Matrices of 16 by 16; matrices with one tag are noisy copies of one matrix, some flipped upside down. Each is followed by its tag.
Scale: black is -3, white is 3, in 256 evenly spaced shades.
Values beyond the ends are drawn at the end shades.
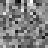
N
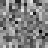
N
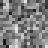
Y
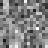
Y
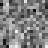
Y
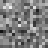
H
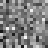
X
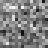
H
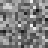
H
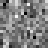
Y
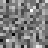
X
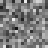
X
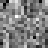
Y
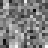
Y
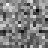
H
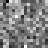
Y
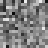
X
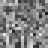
N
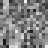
Y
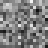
H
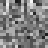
N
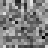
N
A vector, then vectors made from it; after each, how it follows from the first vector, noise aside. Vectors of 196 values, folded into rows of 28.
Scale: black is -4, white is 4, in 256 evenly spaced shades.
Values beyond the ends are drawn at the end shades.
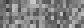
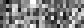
scaled up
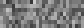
sign-scrambled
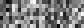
scaled up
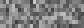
sign-scrambled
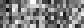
scaled up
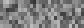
sign-scrambled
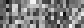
scaled up
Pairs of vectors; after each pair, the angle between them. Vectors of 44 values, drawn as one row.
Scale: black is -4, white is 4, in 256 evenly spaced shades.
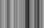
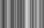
nearly opposite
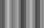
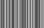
partly aligned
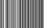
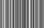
partly aligned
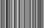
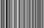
nearly parallel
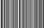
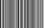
nearly opposite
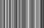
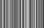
partly aligned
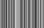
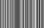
nearly opposite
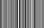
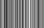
partly aligned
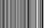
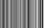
nearly parallel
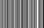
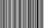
nearly opposite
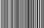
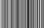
nearly parallel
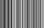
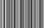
orthogonal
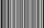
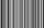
nearly parallel
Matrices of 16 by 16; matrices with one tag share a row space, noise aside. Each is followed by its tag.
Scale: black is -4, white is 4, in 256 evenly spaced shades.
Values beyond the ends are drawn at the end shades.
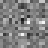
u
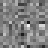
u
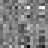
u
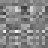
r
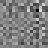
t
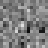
u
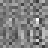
t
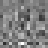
u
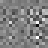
t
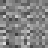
r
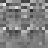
r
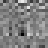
u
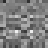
r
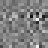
t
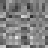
r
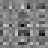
u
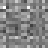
r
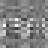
r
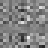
u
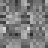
r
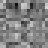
r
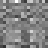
r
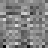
r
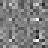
t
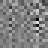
t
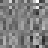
t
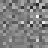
t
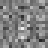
u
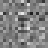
u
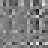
t
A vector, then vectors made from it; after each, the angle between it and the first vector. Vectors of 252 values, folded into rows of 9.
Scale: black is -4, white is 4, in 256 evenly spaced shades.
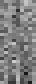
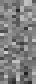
nearly parallel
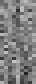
nearly parallel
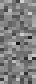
partly aligned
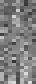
nearly opposite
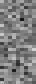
orthogonal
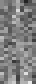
nearly opposite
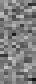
orthogonal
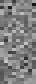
orthogonal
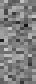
orthogonal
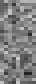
partly aligned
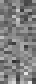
nearly opposite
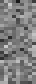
partly aligned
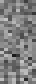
partly opposed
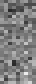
partly opposed
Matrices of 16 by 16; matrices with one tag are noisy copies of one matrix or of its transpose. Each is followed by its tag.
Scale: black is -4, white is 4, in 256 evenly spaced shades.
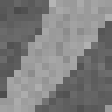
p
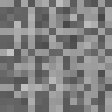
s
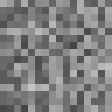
s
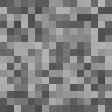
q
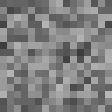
q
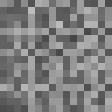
s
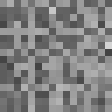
s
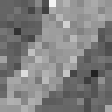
p
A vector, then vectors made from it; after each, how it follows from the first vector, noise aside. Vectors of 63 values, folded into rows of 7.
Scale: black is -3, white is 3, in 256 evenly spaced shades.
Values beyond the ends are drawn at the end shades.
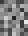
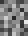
copied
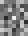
negated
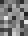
copied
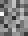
reversed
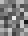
negated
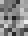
sign-scrambled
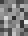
copied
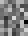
negated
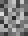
reversed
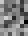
sign-scrambled
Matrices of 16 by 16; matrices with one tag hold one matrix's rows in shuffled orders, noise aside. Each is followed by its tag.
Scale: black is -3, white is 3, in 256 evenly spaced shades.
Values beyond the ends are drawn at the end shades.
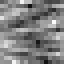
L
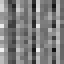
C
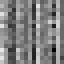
C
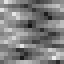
L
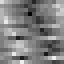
L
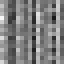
C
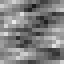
L
